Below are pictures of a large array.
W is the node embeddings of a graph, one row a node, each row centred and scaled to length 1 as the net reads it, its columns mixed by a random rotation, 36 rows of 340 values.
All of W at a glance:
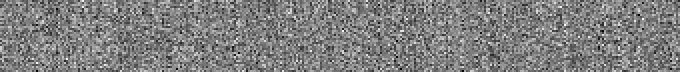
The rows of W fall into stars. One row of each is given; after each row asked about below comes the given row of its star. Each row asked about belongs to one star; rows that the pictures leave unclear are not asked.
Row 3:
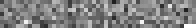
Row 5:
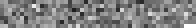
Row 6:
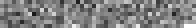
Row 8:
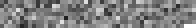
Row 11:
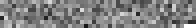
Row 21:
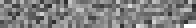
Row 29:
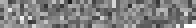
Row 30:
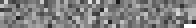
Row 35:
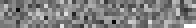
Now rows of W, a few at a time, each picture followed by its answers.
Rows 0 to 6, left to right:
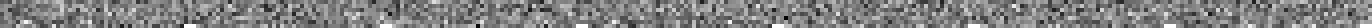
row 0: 3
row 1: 5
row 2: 30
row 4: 6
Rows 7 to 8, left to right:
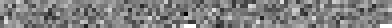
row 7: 11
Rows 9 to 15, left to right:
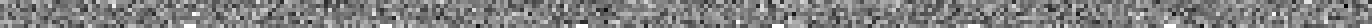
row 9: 29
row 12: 35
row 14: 5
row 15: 35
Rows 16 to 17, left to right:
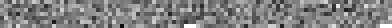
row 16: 21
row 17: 6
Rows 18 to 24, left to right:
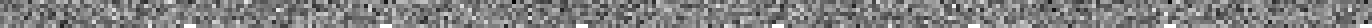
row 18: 30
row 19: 11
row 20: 29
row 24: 11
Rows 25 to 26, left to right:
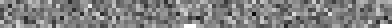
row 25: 29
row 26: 6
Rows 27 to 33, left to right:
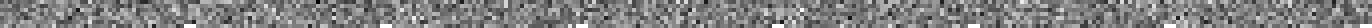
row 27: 30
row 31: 8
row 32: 35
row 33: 29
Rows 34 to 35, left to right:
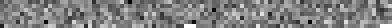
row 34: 30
